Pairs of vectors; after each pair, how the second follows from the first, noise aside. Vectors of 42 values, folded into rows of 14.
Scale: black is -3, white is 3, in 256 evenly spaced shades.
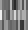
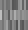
shrunk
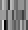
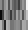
wrapped around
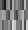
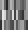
wrapped around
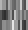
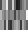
wrapped around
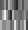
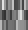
wrapped around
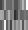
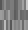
shrunk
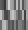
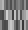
wrapped around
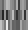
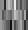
wrapped around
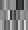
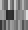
wrapped around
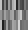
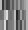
wrapped around
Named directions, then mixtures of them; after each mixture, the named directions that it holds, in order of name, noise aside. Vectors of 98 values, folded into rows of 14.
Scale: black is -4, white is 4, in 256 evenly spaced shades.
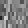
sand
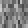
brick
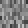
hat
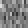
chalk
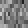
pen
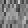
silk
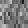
pen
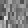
sand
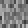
brick, hat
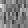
chalk, pen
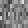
pen, sand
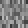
hat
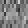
silk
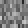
hat, silk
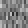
chalk, sand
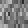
pen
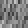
sand, silk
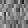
pen, silk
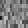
hat, sand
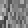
sand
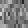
pen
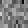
chalk, pen
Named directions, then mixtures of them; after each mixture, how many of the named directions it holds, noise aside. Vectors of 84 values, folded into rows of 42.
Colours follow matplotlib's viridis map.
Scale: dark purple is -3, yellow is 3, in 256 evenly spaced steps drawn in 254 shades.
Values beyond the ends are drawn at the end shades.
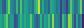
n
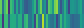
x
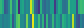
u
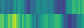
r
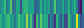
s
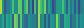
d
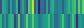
two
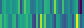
two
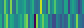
two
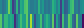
two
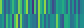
one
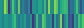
three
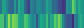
one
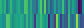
two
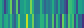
three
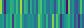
three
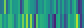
one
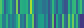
three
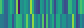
one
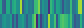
two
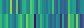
three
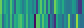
three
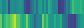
two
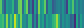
three
